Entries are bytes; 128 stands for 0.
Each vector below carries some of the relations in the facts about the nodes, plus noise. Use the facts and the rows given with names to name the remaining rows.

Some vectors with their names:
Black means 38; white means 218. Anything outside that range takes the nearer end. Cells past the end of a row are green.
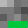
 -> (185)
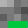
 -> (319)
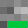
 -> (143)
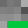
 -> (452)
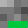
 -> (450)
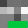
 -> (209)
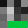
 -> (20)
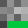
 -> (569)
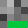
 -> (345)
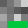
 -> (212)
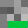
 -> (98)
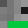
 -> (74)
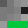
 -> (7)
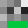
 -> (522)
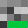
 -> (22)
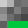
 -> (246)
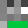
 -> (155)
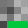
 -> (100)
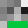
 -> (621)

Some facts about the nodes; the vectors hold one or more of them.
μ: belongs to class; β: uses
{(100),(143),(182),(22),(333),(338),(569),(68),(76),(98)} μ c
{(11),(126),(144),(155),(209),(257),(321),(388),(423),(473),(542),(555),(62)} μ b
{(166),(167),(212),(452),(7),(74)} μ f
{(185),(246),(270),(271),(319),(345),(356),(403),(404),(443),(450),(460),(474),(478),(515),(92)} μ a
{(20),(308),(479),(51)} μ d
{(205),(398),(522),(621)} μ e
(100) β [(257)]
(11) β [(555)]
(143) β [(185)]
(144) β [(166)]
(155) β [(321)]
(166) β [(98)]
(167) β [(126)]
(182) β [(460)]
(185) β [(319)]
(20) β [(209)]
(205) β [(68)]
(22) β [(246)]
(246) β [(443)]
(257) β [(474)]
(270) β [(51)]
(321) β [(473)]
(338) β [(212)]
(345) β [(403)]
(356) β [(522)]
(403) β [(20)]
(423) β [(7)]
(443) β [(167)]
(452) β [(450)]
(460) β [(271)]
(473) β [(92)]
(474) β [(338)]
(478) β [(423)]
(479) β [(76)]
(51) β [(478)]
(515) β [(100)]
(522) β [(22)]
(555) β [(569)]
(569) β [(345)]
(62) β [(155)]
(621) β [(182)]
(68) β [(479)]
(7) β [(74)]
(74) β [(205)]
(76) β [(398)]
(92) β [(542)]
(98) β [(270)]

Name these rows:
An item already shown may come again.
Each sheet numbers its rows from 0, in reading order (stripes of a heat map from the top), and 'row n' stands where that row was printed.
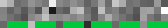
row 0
(356)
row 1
(621)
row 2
(182)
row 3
(68)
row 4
(356)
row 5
(388)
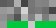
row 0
(423)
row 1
(166)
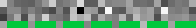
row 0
(92)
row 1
(212)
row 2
(205)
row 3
(257)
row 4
(98)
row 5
(144)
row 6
(452)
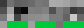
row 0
(51)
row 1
(452)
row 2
(474)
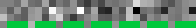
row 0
(167)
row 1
(144)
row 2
(126)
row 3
(308)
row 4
(205)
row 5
(478)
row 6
(74)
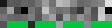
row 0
(479)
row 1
(76)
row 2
(270)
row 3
(398)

